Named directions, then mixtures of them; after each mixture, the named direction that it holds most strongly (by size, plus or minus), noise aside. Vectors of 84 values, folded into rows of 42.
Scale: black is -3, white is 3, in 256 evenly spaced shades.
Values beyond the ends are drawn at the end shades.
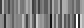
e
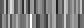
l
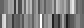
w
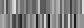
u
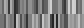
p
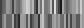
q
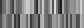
q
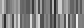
q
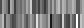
e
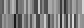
u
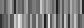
u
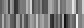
p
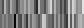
p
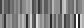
e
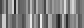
w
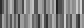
l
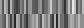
p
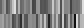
u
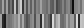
w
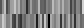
u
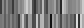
e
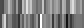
w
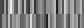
l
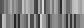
q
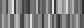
q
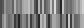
q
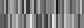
l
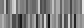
u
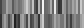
q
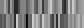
p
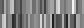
w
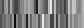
p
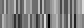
u
